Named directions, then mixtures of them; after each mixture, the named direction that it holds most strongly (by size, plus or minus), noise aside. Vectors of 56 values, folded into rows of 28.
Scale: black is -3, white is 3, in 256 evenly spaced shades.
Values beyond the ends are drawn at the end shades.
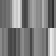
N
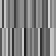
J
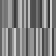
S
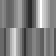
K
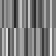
S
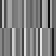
J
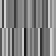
J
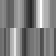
K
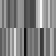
K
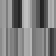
N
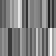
N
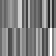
S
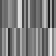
S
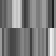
N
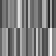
S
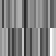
J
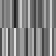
S
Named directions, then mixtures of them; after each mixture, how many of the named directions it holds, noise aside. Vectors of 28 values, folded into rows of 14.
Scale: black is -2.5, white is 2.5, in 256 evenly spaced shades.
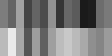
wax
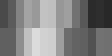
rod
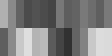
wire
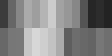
one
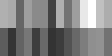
two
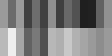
one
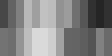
one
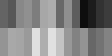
two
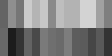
two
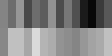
three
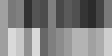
two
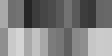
two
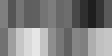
three
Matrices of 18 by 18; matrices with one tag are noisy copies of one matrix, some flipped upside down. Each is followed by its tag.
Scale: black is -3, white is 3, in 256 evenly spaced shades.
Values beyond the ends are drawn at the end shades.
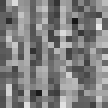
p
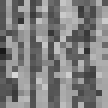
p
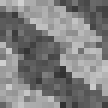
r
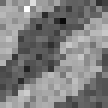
r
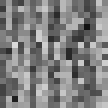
p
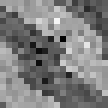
r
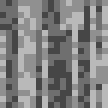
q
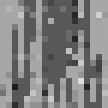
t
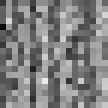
p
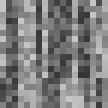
q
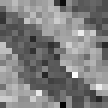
r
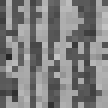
p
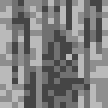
t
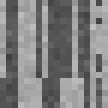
q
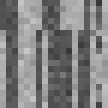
q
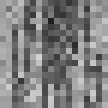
t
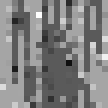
t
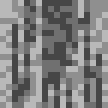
t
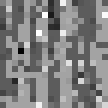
p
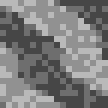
r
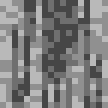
t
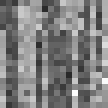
q
